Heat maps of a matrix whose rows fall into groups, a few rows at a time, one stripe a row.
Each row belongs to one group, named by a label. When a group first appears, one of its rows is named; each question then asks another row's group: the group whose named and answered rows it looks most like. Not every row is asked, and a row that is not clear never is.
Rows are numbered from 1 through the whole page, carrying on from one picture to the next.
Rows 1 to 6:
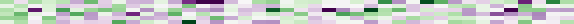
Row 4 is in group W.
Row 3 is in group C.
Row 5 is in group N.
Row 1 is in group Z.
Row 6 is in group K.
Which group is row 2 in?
K
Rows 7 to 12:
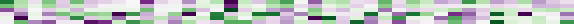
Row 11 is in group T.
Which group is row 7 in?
N
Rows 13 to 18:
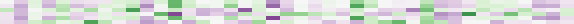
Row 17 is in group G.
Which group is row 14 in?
G
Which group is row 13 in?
G
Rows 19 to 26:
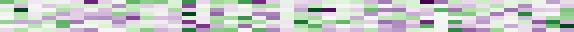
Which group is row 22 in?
K
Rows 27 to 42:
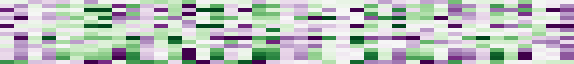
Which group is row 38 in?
C
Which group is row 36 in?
C
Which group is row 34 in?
C
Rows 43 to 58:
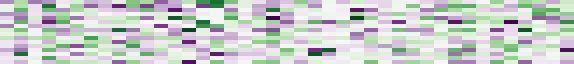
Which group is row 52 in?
Z
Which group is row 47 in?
G
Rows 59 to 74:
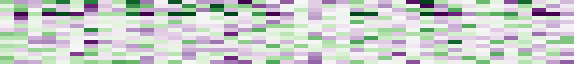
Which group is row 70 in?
W
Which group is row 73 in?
N
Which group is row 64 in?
G
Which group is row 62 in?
G
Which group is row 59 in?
C
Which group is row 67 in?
N
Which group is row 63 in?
T
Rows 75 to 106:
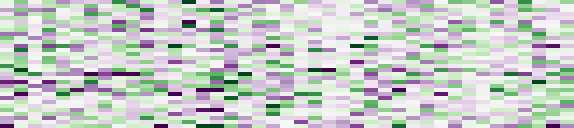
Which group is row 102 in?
Z
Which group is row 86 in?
G
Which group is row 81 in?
K
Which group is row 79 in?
N
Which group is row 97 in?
Z
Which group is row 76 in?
C
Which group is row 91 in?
N
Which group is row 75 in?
K
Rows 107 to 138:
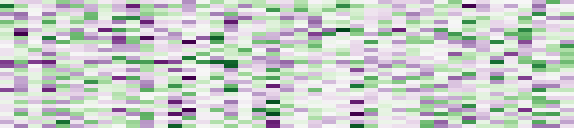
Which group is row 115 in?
T
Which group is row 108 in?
W
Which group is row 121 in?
K
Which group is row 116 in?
N
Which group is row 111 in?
C
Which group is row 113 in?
N
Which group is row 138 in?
G
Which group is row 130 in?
K
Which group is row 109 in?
W
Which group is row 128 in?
G
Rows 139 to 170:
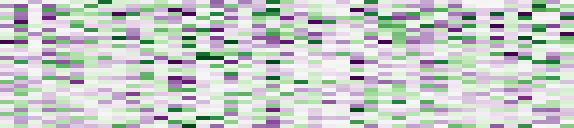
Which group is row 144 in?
T
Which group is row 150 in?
K
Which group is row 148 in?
K
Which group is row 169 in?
G
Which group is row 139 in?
C
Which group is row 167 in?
N
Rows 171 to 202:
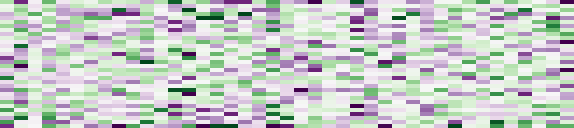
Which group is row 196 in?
T
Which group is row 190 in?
W
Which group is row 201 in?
W
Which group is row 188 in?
C
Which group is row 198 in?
Z
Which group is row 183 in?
G
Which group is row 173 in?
K
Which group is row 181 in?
C
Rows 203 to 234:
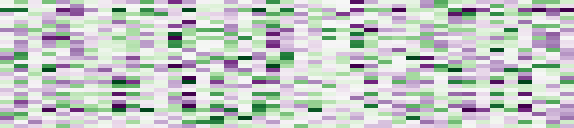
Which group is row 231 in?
N
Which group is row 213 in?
G
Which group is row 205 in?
N
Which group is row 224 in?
C
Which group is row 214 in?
G
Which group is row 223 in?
K
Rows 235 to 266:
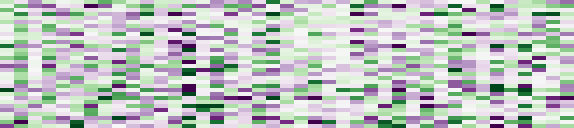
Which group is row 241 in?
N
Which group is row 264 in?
K
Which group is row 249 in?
N
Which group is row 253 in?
K
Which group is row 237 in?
W
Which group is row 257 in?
W
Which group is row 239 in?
W
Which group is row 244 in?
Z
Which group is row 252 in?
N
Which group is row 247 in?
K
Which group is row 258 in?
K
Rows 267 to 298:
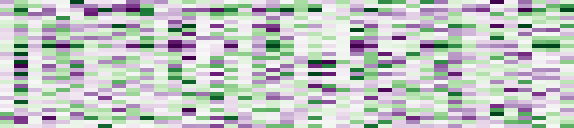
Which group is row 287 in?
K
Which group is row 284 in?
G
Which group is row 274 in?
G
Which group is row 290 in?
N
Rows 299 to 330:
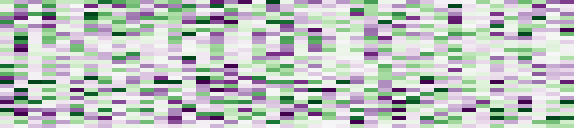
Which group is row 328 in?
Z
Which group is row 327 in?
T
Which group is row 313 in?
K
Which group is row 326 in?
W
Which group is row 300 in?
N
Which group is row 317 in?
N
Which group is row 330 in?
Z
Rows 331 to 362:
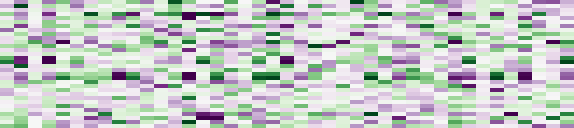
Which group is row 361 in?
K
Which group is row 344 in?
C
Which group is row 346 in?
T
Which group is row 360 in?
Z
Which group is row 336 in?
N
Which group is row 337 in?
C
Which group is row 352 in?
W
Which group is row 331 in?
G
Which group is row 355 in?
K
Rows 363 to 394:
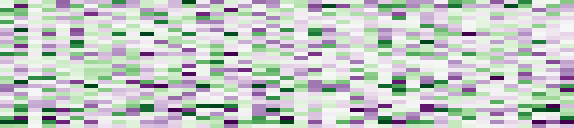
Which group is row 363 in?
K
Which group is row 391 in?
K
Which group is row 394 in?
N
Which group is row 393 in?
N
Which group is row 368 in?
Z
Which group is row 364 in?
T
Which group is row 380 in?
C
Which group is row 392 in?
T
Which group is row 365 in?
N
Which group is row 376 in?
N
